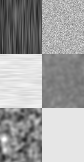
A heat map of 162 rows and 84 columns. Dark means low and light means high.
It is made of 3 by 2 panels. Panel 1,1: low, streaked downward. Panel 1,2: high, fine-grained. Panel 2,1: very high, streaked across, faint in contrast. Panel 2,2: middling, blotchy, faint in contrast. Panel 3,1: middling, blotchy, strong in contrast. Panel 3,2: very high, flat.
